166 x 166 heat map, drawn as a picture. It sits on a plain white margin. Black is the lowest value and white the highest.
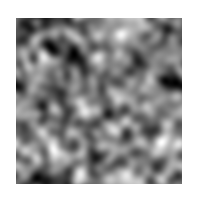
Grain: smooth. Lone odd cells: none. Ninth with the highest average: bottom right. Average level on the scale: 50%. Mirror symmetry: none.
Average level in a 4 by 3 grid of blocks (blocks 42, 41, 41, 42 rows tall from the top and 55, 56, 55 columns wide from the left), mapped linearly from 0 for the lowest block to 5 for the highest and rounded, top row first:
0 4 3
2 3 2
3 4 4
3 4 5
